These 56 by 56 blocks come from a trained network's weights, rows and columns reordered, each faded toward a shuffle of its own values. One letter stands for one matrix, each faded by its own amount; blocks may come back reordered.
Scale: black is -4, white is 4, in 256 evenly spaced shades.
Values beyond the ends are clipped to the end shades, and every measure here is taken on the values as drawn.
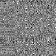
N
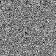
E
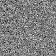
E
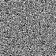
E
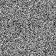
E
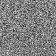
E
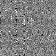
N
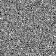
E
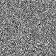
E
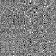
N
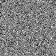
E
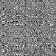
N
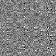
N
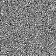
E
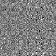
N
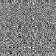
N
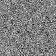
E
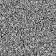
E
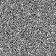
E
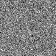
E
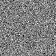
E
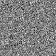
E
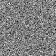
E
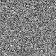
E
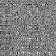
N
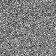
E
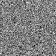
E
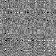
N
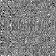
N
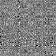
N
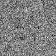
E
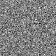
E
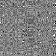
N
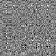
N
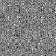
N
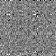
N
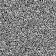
E
